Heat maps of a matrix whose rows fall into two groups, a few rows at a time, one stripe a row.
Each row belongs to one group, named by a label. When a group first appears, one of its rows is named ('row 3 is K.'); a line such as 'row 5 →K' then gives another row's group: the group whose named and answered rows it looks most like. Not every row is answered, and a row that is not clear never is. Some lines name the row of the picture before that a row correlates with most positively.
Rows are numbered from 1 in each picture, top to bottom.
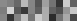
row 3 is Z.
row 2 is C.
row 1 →Z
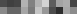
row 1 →Z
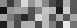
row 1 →Z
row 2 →Z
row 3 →C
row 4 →Z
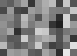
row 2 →C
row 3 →Z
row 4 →Z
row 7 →C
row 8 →Z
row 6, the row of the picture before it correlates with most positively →1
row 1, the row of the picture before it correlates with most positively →2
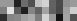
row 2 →C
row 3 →Z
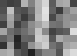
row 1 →Z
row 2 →C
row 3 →C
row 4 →C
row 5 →C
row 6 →C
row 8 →C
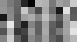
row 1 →C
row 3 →Z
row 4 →C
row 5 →C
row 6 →C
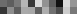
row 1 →Z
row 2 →Z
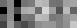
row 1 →C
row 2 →Z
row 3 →C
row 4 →C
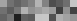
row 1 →C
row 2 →Z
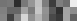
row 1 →C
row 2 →Z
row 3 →Z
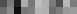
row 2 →C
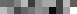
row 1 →Z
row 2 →C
